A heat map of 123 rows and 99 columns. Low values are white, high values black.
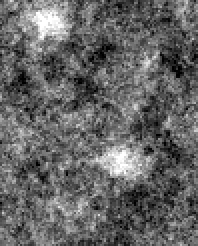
Two dips sink into the field. The ninth with the lowest average is the top left. On average the colour sits 60% of the way up the scale. Neither half mirrors the other.
